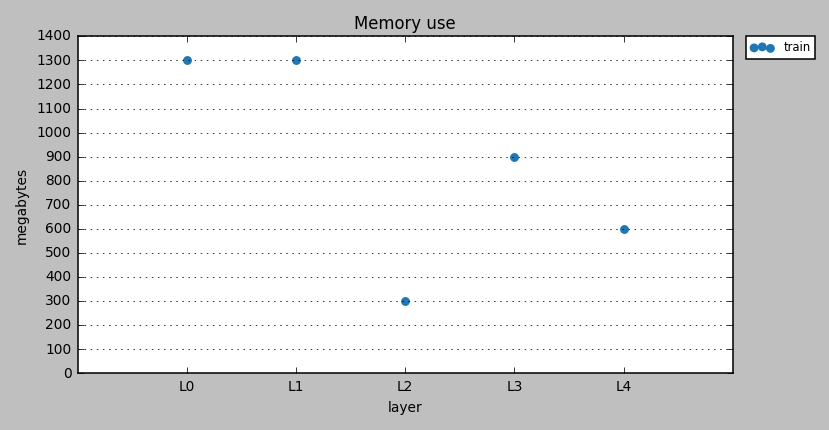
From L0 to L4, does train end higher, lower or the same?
lower
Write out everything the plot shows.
Title: Memory use
x-axis: layer, ticks L0 L1 L2 L3 L4
y-axis: megabytes, ticks 0 100 200 300 400 500 600 700 800 900 1000 1100 1200 1300 1400
Legend: train
Values:
train: 1300 1300 300 900 600
